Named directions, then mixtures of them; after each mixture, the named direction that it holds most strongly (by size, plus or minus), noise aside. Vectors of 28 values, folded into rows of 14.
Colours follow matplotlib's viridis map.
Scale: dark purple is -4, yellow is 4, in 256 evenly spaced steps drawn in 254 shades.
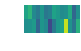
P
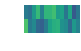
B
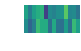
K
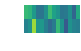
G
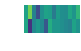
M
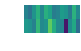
P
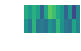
B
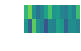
G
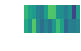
G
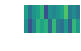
K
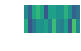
K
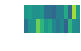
B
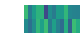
K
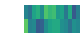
B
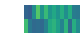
B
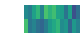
B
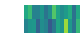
P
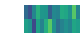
G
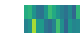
G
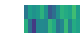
G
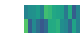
B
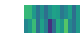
P
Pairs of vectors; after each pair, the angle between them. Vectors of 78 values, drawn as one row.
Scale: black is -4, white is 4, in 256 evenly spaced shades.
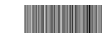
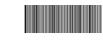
partly aligned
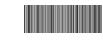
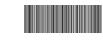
partly aligned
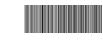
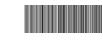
nearly parallel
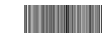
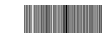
partly aligned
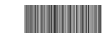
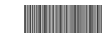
partly opposed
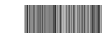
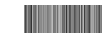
orthogonal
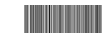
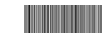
nearly opposite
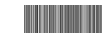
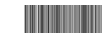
nearly opposite
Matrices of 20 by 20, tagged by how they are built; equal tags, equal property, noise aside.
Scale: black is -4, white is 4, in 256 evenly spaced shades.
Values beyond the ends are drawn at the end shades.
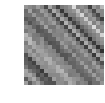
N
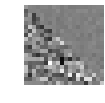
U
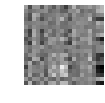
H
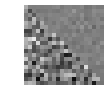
U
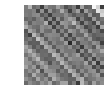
N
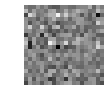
H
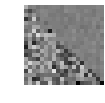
U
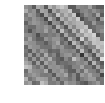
N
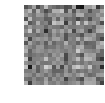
H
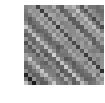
N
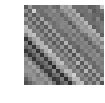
N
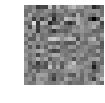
H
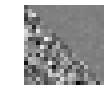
U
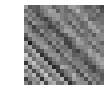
N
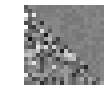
U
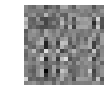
H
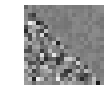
U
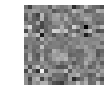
H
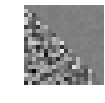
U
